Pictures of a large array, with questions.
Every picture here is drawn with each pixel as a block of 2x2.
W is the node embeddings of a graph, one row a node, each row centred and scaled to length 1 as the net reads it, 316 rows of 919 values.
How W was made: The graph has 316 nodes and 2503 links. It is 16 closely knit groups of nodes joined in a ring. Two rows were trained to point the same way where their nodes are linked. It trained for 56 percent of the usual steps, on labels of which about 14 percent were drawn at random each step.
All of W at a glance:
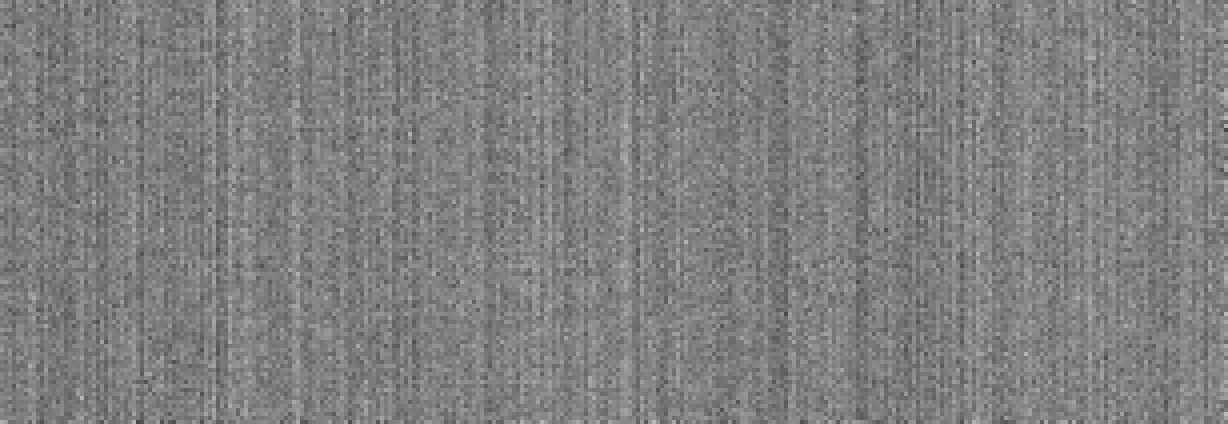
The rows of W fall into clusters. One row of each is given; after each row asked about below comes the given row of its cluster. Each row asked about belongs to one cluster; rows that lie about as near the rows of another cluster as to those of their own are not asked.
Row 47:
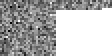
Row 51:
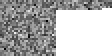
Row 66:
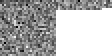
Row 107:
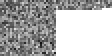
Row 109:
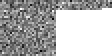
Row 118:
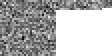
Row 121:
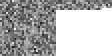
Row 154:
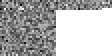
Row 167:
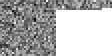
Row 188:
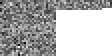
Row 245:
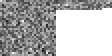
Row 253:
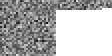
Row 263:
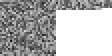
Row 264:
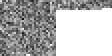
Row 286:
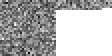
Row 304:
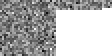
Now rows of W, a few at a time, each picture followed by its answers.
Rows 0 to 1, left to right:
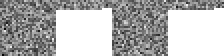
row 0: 118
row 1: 245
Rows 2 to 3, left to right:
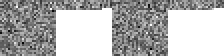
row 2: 167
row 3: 263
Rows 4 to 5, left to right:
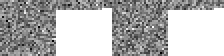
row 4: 263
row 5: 66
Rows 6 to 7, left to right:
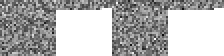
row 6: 118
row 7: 47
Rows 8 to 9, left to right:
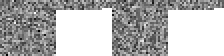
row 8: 118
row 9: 167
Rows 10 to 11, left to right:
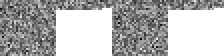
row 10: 107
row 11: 121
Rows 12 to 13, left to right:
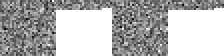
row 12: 121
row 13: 263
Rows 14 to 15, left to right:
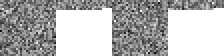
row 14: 167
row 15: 264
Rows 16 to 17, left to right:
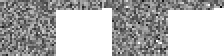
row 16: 263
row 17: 121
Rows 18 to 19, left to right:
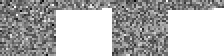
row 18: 154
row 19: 188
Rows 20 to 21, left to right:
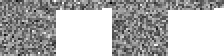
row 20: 118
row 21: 51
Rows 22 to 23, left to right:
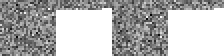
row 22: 263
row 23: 121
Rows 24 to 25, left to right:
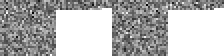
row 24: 188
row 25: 51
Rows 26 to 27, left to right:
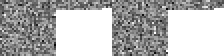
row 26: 264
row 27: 51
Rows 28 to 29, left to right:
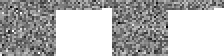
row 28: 263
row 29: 253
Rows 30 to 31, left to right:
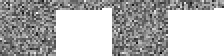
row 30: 286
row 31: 286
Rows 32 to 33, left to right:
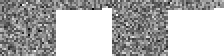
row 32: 167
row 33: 286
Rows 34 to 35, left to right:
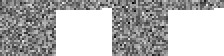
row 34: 154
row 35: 304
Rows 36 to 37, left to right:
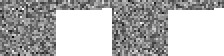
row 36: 264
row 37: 245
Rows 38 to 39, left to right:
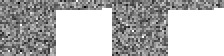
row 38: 253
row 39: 66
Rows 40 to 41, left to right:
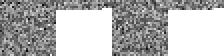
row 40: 51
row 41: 118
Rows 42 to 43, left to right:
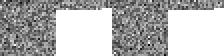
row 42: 66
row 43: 167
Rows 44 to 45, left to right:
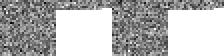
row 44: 253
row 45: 118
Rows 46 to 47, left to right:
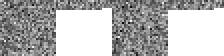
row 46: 167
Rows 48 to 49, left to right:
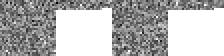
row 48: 154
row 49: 188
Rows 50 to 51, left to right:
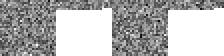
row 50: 245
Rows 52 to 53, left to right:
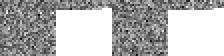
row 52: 253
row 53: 107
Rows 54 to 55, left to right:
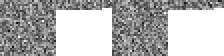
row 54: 107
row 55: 264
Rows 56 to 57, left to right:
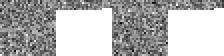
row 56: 188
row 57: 51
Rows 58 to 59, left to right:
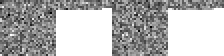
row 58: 188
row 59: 264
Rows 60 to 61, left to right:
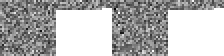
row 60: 253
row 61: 253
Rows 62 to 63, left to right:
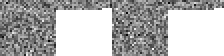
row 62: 51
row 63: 245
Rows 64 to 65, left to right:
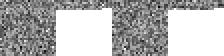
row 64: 51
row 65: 263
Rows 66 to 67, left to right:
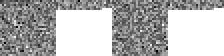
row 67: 304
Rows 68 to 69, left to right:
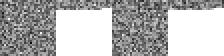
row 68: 66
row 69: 264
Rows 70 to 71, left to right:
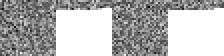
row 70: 264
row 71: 253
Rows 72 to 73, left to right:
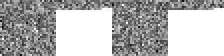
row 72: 121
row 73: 253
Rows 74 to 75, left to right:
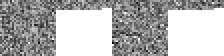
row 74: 121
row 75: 264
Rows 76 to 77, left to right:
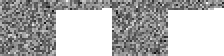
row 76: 286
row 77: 253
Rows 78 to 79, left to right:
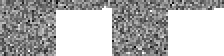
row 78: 109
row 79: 118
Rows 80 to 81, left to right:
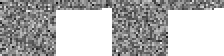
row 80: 263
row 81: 107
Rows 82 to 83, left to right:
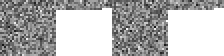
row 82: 167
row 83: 66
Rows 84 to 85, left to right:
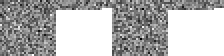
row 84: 66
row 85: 107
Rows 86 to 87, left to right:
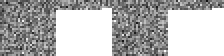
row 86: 66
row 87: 109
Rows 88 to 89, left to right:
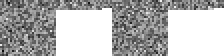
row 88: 47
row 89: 263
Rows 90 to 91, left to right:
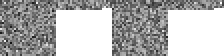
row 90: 167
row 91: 47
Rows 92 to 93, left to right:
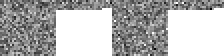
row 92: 47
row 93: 154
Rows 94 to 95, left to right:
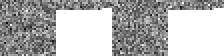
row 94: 118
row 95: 109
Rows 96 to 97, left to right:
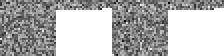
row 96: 51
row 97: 51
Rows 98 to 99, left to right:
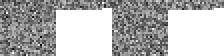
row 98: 188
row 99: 118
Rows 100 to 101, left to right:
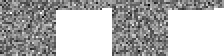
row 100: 286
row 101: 107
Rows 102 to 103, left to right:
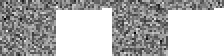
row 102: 121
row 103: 118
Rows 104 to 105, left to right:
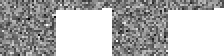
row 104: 51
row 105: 167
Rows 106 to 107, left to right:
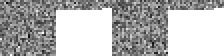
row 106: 51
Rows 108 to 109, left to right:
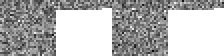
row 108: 188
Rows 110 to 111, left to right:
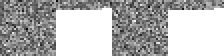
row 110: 264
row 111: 253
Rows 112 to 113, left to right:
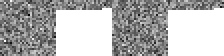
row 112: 167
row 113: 109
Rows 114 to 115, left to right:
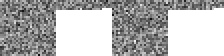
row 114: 107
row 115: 118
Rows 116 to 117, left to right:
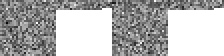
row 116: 245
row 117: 47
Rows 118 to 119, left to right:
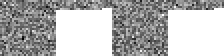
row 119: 245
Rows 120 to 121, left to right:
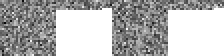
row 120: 245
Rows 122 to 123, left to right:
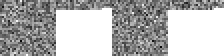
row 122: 264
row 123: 154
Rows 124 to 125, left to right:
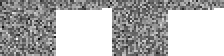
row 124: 121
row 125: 109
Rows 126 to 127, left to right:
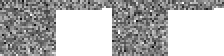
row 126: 304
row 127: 154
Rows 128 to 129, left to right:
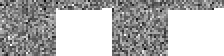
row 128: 109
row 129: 47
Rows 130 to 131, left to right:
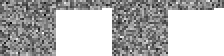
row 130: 264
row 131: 167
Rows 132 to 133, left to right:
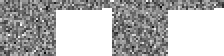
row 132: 107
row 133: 51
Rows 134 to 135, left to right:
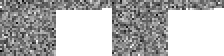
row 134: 47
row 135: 264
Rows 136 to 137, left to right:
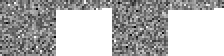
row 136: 121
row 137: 66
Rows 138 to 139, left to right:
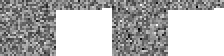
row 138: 304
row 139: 154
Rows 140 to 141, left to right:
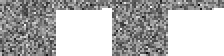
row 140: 109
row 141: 66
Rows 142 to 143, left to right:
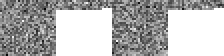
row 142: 109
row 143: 264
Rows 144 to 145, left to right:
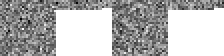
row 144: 286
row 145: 167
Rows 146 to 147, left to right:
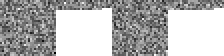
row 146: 107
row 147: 121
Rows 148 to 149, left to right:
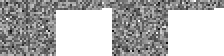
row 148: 253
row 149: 167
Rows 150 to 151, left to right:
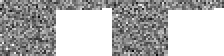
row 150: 107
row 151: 118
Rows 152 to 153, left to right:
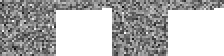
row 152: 253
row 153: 51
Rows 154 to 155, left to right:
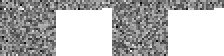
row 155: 167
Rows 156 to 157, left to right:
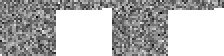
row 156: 118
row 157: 245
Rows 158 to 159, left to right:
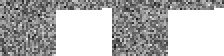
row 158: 109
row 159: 47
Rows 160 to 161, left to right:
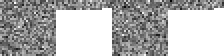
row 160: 167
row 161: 47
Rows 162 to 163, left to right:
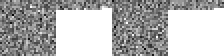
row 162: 121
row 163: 66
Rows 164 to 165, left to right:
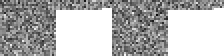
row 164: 304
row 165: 154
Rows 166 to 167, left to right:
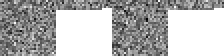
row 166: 167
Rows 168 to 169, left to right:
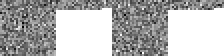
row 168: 109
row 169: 154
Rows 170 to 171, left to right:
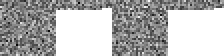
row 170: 263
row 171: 107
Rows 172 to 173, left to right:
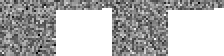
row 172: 51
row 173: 107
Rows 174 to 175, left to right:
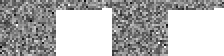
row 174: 167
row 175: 253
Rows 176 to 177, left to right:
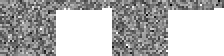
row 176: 245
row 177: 167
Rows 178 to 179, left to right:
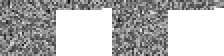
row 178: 118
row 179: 188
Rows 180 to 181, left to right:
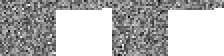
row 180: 286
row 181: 245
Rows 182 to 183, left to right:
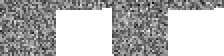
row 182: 107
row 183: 264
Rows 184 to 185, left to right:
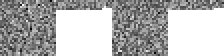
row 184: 167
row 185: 109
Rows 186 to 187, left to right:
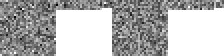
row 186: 263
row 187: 304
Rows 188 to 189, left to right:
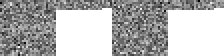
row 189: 286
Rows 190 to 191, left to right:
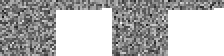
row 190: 304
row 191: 109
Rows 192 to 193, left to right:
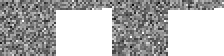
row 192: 253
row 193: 286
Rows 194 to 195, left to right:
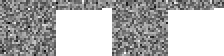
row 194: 286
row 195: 188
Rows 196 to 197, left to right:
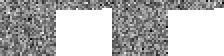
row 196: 51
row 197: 47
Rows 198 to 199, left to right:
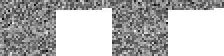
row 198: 188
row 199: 188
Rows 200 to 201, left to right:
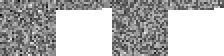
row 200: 188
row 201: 167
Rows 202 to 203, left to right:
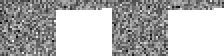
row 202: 66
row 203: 66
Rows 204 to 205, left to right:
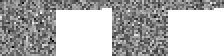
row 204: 121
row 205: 51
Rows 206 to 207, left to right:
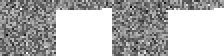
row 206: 109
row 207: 286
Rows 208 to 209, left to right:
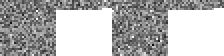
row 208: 188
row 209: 263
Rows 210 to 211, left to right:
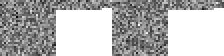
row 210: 154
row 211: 263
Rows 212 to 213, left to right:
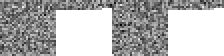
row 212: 253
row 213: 264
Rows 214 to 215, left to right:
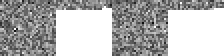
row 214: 167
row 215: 188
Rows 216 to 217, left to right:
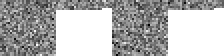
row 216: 109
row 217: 264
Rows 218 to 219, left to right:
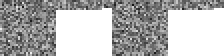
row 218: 188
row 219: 264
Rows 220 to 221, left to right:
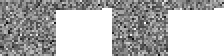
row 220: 253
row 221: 286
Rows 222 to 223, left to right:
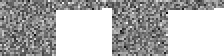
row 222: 109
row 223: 253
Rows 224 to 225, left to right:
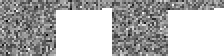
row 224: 286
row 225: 253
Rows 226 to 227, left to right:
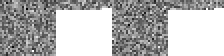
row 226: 121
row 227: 286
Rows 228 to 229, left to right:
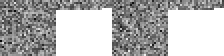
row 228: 118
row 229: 167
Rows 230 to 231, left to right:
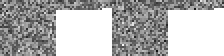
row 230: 245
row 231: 47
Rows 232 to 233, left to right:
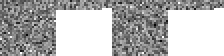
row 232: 66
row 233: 51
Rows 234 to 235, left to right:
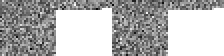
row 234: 154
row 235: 109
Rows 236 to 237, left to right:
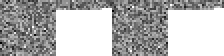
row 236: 264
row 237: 264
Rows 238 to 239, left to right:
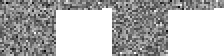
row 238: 51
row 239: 286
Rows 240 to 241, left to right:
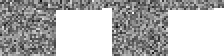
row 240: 118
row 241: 263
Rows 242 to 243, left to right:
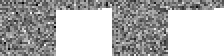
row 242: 304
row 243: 118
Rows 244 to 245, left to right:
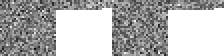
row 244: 286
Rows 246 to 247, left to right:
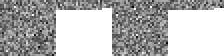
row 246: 107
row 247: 253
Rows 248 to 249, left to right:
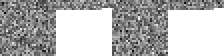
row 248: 263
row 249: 107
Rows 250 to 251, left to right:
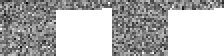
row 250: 188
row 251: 118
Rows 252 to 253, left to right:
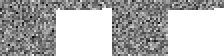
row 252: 107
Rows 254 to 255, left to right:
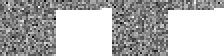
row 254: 154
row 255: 286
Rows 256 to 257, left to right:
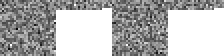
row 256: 304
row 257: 107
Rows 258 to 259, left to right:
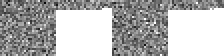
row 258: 154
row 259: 263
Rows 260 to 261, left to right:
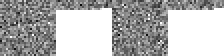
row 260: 304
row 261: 304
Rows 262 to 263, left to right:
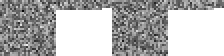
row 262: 107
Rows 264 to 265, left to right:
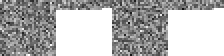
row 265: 304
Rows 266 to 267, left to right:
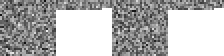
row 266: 167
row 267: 107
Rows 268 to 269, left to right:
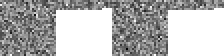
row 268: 51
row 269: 253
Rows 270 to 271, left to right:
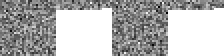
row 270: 121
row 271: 118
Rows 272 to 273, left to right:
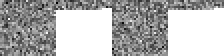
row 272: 188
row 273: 264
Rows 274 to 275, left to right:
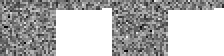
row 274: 47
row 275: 118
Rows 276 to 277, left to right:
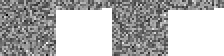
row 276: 304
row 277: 66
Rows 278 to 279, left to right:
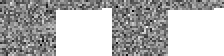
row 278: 188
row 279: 154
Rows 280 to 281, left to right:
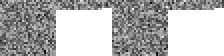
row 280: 304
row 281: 118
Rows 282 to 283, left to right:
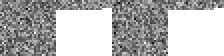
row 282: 286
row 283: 107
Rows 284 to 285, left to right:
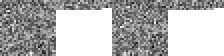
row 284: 118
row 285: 188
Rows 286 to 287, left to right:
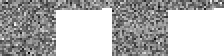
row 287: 188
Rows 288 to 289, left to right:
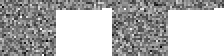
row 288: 107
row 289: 51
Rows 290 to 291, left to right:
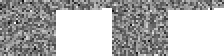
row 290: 118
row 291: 121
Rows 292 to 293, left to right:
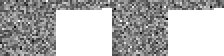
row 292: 264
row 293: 264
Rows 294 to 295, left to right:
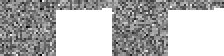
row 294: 286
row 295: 109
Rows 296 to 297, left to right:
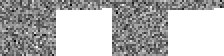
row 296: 121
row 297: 253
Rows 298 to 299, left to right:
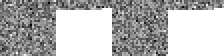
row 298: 264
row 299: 107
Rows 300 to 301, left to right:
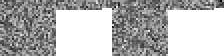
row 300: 167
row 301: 263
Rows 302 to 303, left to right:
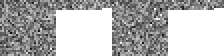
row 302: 47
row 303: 47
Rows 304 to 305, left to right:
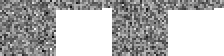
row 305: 107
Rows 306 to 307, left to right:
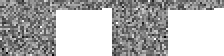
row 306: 245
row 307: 47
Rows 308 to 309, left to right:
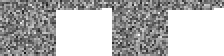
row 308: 263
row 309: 121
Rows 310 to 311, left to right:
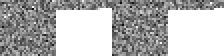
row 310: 263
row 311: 51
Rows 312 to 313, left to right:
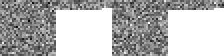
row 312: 286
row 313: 253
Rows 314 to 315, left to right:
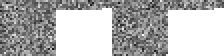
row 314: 264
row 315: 263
